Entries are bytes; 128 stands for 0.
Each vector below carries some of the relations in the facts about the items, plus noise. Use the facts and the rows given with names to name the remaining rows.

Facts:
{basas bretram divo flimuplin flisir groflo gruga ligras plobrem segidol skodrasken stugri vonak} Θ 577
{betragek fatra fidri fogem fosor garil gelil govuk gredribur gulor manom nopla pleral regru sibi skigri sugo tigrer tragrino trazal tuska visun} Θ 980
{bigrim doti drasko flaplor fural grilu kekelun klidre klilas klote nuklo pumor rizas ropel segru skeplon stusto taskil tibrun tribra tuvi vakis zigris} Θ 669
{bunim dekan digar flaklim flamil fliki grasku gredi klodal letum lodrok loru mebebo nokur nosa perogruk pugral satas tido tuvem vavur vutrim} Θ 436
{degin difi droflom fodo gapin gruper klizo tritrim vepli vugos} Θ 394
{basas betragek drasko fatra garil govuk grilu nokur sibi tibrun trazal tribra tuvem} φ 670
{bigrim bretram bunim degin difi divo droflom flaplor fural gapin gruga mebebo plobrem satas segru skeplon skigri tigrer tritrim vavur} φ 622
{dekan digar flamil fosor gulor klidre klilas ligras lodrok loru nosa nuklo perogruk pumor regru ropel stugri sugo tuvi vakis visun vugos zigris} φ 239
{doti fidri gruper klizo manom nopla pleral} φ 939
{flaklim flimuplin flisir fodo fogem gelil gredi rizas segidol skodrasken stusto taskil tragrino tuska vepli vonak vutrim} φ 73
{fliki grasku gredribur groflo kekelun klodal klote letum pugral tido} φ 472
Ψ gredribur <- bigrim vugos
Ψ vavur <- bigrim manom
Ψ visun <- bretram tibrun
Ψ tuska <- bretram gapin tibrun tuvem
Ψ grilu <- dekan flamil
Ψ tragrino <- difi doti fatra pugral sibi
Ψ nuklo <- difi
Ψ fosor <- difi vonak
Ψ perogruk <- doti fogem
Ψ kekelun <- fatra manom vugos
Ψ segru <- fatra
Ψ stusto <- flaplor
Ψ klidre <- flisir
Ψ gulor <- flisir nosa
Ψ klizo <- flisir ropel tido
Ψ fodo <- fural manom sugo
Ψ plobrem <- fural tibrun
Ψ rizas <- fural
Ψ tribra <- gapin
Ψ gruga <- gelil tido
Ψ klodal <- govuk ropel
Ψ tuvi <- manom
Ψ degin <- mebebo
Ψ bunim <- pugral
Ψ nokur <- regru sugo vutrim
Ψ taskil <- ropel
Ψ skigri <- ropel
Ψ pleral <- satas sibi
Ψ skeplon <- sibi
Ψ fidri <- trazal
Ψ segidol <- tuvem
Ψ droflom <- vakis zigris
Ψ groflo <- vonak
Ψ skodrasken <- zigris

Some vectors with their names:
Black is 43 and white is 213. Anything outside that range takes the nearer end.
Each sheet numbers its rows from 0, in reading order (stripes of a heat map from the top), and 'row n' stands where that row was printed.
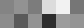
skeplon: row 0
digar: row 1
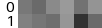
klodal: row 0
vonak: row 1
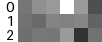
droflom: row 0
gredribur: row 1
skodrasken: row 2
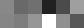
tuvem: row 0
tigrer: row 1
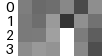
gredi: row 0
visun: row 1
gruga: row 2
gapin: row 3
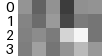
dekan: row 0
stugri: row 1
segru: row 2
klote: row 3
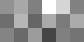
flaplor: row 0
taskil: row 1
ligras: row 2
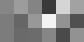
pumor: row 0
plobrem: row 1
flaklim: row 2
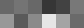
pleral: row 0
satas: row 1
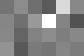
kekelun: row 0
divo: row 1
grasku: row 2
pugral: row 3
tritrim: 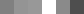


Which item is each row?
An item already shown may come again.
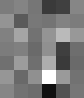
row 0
trazal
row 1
pugral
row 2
klote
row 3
fogem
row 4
vepli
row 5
mebebo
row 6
fatra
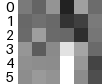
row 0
fosor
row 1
pleral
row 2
gruper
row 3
satas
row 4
difi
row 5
gapin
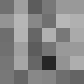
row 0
rizas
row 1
ropel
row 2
taskil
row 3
rizas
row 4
drasko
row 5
groflo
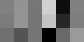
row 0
flisir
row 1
gelil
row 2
nokur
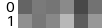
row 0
tuska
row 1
tido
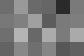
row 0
gruper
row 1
gulor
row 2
taskil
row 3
fodo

